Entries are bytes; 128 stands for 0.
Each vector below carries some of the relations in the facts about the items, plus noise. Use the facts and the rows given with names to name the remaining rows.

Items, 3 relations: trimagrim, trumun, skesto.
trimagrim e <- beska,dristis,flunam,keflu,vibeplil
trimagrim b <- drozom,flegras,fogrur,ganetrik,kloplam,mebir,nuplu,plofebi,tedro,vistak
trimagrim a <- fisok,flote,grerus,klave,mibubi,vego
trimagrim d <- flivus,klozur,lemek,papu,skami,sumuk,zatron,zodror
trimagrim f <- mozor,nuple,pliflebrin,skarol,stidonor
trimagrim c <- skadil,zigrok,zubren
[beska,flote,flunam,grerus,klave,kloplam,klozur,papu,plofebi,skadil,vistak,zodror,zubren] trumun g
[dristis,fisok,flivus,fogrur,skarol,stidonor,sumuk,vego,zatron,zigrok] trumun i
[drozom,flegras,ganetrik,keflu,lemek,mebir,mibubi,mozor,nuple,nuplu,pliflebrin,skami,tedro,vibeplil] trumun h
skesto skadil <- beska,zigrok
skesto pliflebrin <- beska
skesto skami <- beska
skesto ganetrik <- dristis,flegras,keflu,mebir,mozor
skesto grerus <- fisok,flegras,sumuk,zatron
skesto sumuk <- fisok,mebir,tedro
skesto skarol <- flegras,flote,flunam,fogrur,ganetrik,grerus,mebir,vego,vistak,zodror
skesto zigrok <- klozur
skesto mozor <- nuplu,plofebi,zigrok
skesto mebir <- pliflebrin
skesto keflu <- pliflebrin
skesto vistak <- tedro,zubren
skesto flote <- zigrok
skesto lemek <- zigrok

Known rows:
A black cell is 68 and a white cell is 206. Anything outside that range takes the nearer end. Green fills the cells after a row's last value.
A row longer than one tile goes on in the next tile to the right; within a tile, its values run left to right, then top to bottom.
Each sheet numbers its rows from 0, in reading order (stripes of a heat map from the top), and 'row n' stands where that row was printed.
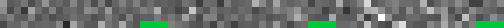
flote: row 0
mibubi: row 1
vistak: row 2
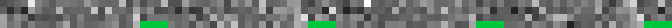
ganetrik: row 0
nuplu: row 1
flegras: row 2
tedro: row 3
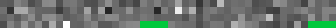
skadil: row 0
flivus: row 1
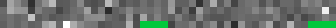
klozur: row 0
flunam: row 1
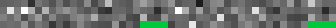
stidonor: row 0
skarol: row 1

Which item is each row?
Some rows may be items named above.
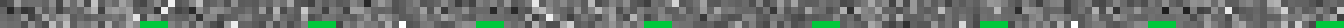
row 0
nuplu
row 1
fogrur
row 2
skadil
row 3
vistak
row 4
vego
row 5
zubren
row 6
skadil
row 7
plofebi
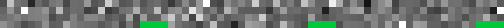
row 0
papu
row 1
mozor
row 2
zigrok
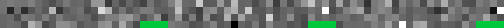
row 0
kloplam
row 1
sumuk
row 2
zigrok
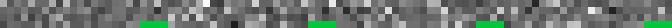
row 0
fisok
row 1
mozor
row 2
plofebi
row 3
zodror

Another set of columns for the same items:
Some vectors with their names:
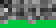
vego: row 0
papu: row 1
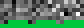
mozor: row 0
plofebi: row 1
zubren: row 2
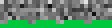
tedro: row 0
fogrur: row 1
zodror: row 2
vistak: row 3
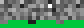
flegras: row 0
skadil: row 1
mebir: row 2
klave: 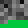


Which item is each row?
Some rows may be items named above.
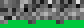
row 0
klozur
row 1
nuplu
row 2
nuplu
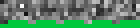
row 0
zigrok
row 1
flivus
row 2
flivus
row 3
zatron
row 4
dristis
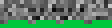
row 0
kloplam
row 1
klozur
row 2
klozur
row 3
keflu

